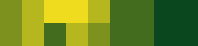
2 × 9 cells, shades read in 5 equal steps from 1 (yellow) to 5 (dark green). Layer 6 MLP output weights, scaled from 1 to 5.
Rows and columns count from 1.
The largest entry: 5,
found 4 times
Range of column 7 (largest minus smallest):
0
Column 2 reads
2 2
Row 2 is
3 2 4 2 3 4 4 5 5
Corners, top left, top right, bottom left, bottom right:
3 5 3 5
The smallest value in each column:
3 2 1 1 2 4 4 5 5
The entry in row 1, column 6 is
4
